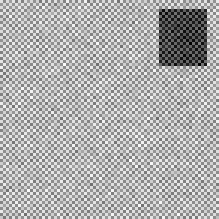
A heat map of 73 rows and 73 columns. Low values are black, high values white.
An odd patch, lower than its surroundings, sits in the top right. On average the colour sits 70% of the way up the scale. The ninth with the lowest average is the top right. The field is checkered.
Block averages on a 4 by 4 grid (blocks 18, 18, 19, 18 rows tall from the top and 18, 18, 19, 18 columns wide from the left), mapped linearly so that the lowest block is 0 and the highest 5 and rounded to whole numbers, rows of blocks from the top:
5 5 4 0 | 5 5 5 4 | 5 5 5 5 | 5 5 5 5
